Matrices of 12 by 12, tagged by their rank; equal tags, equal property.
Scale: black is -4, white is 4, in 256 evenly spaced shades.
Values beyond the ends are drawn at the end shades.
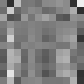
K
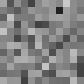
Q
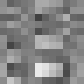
K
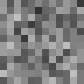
Q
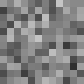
Q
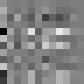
K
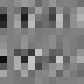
K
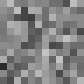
Q
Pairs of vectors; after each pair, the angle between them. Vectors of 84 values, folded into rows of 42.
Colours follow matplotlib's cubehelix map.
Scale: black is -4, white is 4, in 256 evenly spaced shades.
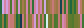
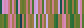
nearly parallel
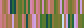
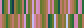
partly aligned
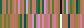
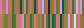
partly opposed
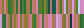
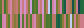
nearly opposite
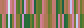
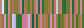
orthogonal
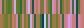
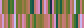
partly aligned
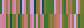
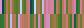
nearly opposite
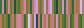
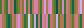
nearly parallel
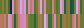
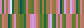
nearly opposite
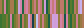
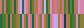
nearly parallel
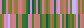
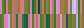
nearly parallel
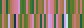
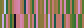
partly aligned
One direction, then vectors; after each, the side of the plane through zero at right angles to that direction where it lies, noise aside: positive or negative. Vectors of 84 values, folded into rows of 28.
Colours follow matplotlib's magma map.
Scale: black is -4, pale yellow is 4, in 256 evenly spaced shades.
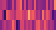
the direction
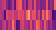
positive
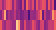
negative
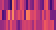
positive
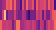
negative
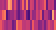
negative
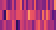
positive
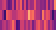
positive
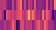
positive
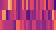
negative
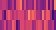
positive
